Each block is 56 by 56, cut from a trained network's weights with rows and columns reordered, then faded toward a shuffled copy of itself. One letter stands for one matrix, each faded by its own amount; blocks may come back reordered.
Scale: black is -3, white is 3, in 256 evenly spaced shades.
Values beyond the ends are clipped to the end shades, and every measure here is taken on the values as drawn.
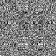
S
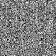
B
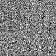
B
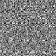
S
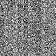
B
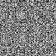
S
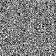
B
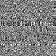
S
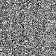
B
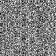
B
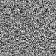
S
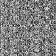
B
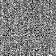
B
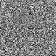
S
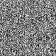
B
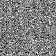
B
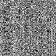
B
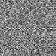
S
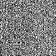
B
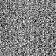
B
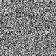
S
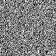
B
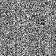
B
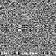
S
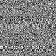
S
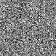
B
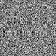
S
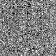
B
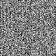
B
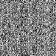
B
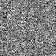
B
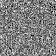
B
